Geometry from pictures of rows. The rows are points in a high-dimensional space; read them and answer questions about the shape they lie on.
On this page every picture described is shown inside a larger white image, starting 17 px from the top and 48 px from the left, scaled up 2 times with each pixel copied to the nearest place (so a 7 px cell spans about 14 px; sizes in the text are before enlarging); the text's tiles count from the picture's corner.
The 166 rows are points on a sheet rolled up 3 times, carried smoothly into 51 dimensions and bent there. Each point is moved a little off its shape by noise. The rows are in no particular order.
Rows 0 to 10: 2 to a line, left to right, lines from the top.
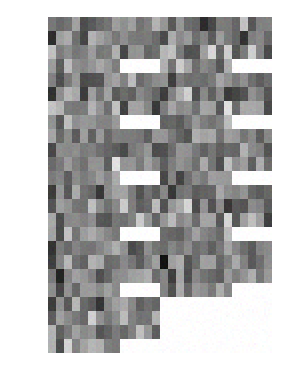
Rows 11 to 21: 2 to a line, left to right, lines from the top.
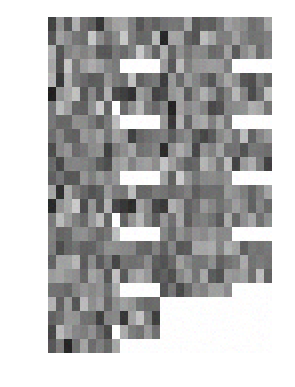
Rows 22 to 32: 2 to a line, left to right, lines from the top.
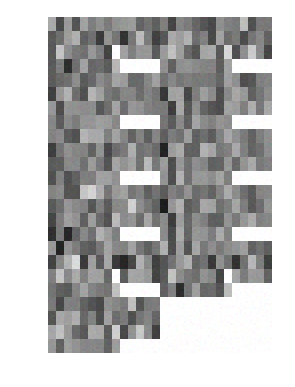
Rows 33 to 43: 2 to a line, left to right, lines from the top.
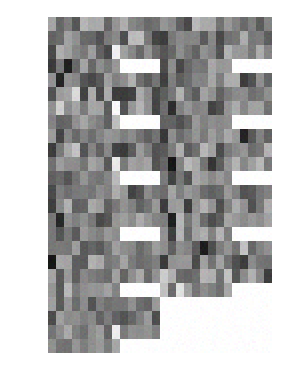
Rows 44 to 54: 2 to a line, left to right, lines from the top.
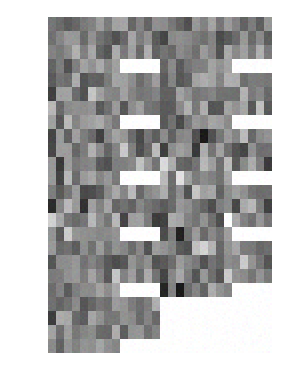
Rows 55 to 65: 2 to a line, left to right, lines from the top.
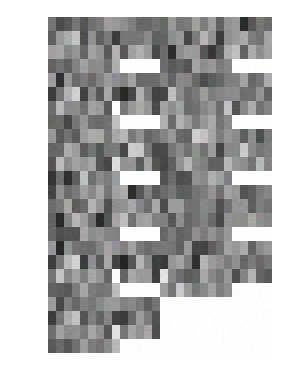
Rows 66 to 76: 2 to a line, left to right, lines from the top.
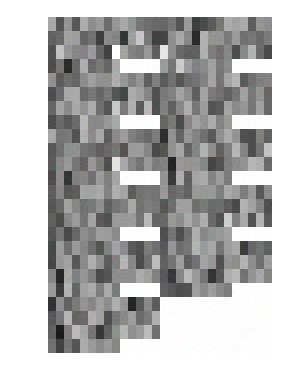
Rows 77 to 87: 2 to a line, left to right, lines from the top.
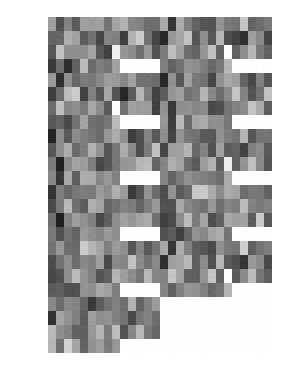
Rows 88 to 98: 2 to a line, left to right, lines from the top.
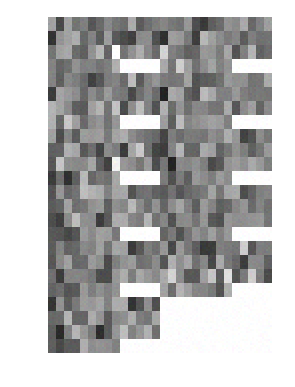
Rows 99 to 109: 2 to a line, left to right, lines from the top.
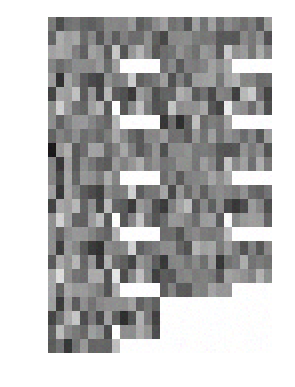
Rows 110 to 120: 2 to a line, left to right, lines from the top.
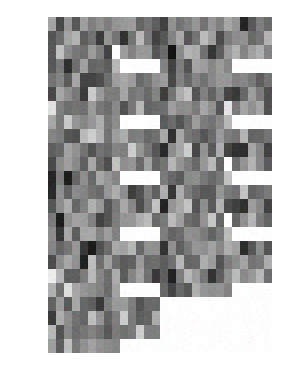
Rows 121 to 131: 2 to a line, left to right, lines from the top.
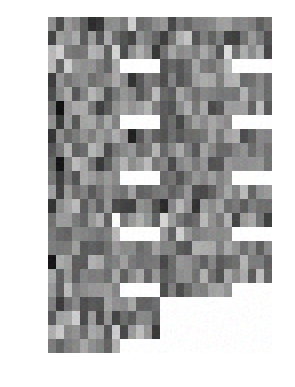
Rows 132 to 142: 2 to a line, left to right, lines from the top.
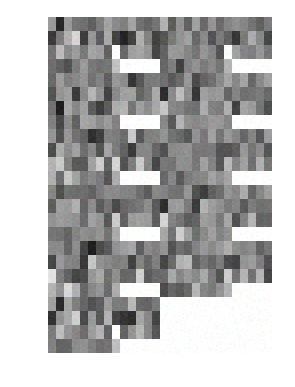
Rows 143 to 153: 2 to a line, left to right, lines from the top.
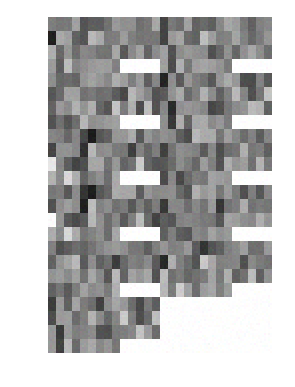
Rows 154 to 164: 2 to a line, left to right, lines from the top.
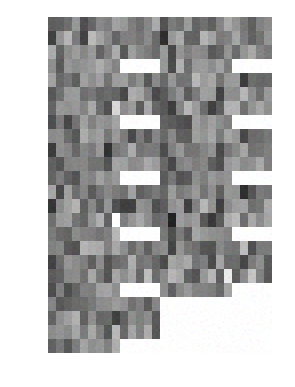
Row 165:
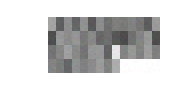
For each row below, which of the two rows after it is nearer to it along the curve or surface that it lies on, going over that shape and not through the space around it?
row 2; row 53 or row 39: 39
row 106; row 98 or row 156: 156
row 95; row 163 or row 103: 103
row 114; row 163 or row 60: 60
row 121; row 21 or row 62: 21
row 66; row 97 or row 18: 97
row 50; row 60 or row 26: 26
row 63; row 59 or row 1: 59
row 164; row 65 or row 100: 100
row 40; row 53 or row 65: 53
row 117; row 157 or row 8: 157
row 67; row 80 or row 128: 128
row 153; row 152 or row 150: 152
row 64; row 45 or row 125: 125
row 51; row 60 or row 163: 60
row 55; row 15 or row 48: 15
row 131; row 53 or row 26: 26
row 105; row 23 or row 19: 23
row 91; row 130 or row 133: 130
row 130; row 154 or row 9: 9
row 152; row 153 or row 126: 153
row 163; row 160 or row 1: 160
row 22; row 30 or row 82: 30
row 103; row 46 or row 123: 46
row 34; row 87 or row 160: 160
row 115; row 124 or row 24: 124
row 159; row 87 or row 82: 82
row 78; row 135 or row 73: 73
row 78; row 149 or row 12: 149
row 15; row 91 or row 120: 91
